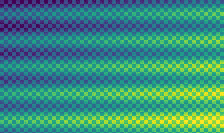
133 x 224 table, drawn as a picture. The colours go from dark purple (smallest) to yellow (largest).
Stripes: horizontal, repeating 5 times. Ninth with the lowest average: top left. Ninth with the highest average: bottom right. Slope: up to the bottom right.
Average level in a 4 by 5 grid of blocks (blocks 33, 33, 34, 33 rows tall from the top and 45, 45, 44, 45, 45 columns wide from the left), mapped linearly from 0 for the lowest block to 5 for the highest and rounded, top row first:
0 1 1 2 3
1 2 2 3 4
2 3 3 4 5
2 3 4 4 5
